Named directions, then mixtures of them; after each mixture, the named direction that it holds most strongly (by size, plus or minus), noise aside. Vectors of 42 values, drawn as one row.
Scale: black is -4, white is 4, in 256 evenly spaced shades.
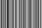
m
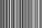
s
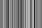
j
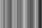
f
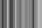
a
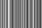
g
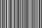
m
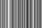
g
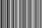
m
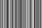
j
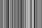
j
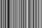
g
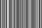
m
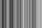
a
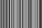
s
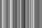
a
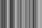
a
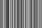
j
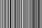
s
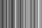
a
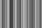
a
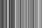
a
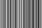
s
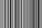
s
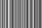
g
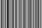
m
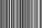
s
